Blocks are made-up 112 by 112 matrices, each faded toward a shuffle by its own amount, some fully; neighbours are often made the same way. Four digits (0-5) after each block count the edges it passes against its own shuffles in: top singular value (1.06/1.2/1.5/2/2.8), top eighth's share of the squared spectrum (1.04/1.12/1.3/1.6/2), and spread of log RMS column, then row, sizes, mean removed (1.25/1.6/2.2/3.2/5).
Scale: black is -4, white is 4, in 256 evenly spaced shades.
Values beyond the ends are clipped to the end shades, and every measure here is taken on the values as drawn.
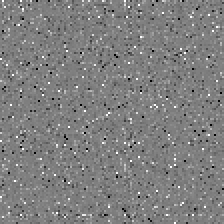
2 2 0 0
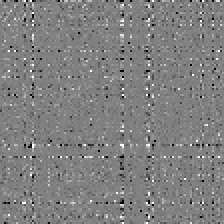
5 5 3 3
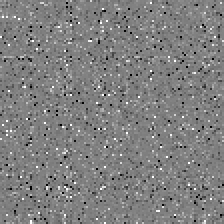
3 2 1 1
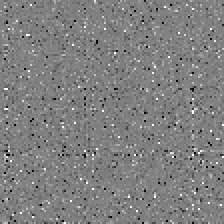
3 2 1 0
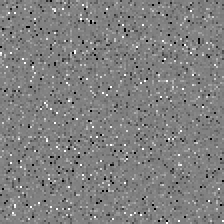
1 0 0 0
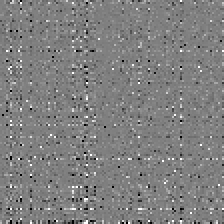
5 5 3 3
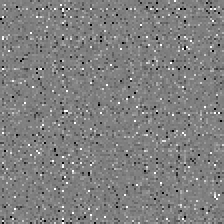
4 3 1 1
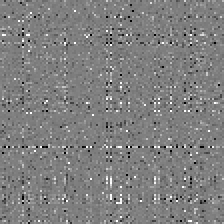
4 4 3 3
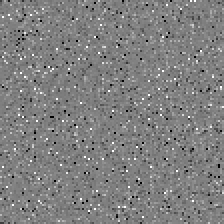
1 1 0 0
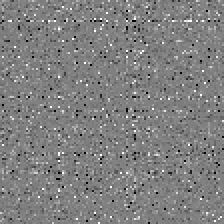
3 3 2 2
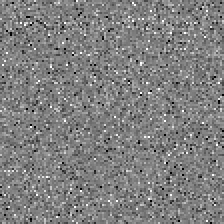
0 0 0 1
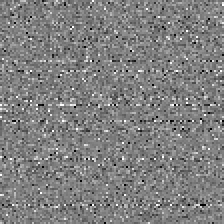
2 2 0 3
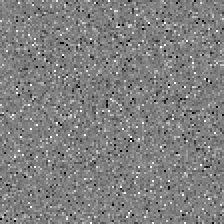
0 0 0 0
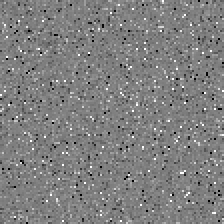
0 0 0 0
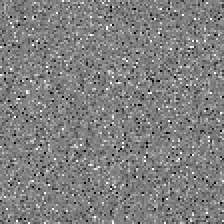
0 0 0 0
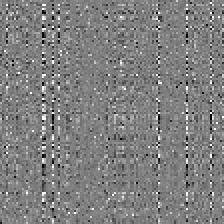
5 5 4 3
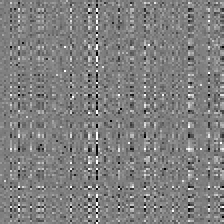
5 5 4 3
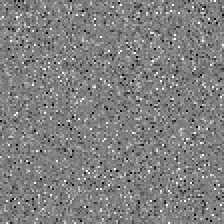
3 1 0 0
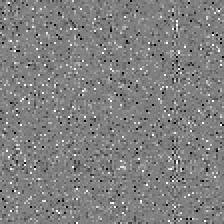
3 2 1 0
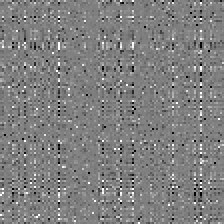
5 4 3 3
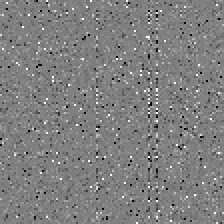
4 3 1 0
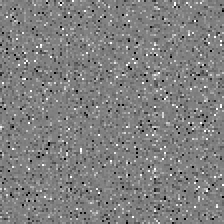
3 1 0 0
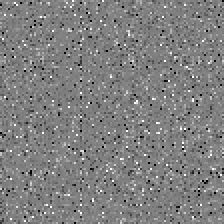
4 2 1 1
